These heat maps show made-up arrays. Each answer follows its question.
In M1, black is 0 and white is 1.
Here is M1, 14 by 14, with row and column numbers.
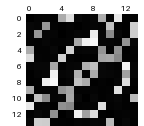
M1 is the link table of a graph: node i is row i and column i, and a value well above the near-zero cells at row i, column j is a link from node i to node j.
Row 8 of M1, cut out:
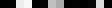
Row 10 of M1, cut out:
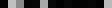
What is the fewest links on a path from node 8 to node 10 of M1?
2
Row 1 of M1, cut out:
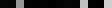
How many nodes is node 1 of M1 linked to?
3
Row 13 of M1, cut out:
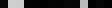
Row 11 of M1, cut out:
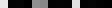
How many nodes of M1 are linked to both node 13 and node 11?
0
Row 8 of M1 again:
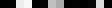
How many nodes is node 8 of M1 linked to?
5
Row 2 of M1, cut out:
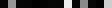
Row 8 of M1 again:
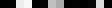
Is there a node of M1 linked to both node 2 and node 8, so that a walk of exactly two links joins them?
no
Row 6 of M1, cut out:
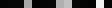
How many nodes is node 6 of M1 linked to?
4
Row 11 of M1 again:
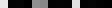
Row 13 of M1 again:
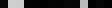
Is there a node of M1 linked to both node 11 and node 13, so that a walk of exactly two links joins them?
no
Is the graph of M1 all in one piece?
yes
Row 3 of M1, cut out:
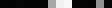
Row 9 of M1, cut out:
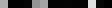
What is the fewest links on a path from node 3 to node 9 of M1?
5
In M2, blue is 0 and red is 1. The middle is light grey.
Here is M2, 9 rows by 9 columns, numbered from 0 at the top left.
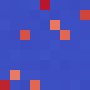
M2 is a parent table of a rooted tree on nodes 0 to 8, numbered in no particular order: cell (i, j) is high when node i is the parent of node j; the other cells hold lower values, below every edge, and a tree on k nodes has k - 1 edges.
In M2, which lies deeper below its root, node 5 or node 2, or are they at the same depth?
node 5
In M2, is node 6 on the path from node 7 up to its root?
no
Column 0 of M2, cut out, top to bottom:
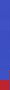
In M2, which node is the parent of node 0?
8
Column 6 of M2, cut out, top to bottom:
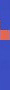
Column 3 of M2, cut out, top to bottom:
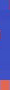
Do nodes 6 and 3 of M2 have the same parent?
no
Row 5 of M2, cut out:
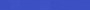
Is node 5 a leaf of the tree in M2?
yes
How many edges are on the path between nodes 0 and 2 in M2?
3
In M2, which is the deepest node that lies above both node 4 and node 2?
8
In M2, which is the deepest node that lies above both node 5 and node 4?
8
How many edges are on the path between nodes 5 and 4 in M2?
5
